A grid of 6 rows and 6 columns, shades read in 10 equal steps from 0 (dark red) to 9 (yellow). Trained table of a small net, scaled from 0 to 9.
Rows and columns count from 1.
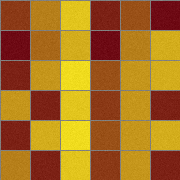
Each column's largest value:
6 7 9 3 6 7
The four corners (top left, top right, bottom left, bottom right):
2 0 5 1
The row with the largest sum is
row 5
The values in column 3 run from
7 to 9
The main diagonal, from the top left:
2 4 9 2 6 1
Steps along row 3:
up up down up up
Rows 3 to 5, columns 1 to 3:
1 6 9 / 6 1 8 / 1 7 9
